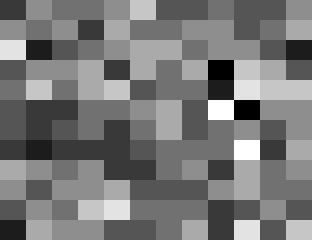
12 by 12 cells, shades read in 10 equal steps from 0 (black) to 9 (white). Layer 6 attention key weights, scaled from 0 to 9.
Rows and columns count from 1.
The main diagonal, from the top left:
2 4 3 6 7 5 6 4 2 6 5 7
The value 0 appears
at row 4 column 9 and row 6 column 10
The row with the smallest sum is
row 8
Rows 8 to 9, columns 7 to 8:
4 4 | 4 5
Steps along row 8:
down up same same up up same same up down up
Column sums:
45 46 46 54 52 50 52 50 43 63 49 57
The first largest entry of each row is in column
6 5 1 10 10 9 7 10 1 5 5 10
